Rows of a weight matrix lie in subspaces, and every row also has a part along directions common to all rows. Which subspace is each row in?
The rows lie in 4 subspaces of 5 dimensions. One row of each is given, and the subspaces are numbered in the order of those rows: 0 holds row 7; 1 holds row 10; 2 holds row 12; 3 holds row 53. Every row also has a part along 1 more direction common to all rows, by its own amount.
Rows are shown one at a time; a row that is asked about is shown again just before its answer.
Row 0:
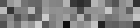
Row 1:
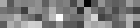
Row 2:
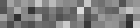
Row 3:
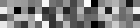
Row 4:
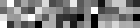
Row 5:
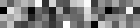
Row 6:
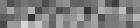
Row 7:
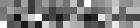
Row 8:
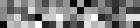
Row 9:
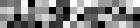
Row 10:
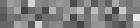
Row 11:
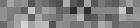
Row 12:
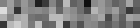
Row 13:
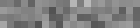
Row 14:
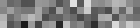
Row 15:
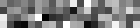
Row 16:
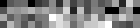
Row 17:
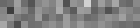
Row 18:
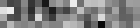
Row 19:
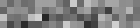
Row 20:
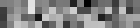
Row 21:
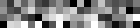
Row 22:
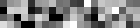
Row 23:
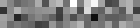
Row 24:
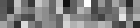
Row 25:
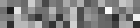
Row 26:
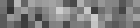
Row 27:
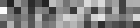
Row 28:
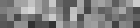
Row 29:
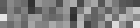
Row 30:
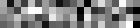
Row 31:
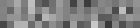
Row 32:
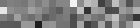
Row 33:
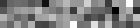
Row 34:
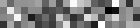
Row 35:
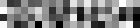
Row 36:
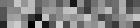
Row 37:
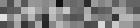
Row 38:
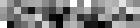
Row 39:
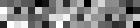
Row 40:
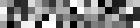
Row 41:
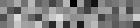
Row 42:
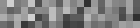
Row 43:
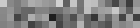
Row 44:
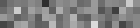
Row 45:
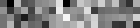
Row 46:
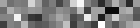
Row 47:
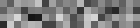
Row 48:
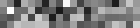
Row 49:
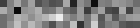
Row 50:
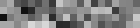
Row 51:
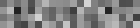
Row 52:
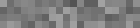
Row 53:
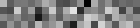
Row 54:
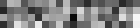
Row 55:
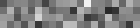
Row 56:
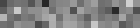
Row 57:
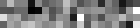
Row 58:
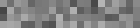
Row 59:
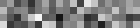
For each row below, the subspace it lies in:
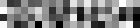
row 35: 1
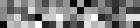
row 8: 0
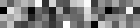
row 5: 0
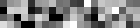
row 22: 0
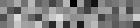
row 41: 3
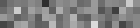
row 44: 3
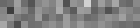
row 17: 2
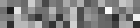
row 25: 3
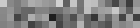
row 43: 3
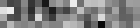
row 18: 2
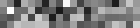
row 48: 2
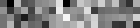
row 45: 2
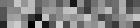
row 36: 0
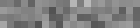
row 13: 1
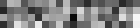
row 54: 1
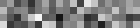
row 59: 0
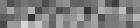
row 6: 2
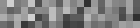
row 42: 2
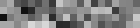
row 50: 1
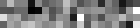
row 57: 1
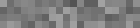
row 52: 0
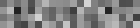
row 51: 3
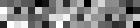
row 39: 2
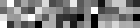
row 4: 2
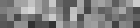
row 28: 1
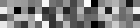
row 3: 3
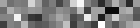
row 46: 0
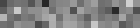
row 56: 3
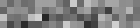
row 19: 1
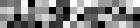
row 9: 1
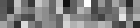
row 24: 2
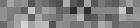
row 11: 2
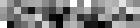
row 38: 3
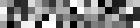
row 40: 0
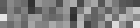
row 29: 1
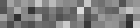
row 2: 1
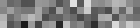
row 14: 1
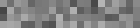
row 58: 0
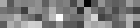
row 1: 0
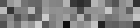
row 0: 0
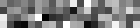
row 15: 1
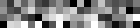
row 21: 2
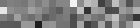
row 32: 0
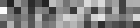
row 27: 2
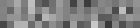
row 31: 3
